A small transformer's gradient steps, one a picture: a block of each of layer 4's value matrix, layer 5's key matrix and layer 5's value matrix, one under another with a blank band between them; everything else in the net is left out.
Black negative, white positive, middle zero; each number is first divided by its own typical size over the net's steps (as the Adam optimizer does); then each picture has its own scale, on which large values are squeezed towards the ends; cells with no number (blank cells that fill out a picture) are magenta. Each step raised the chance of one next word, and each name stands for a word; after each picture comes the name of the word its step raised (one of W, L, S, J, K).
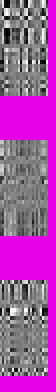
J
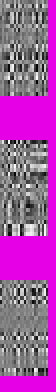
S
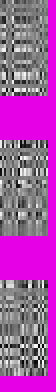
S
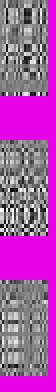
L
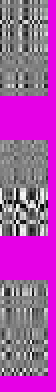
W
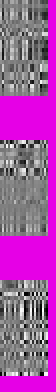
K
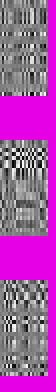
L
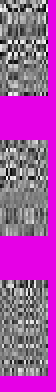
S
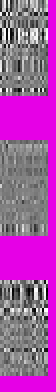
J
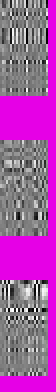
J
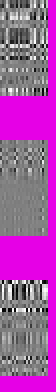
J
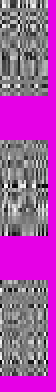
W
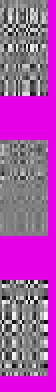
L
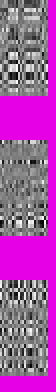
S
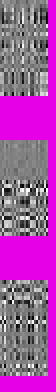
L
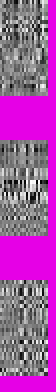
W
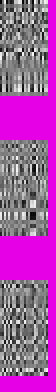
W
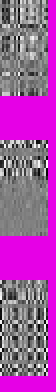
L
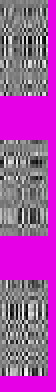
K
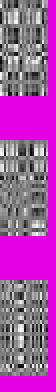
L
